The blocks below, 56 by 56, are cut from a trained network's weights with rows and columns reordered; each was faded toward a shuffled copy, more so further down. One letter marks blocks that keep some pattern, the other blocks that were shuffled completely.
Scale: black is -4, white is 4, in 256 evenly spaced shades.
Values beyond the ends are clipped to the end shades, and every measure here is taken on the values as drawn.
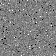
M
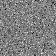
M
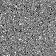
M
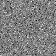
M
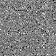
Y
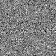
Y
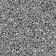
M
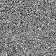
M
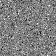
M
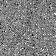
M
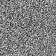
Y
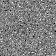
M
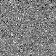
Y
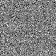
Y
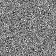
M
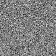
Y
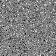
M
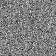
Y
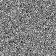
M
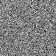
M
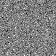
M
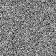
M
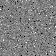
M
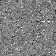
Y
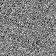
M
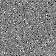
M
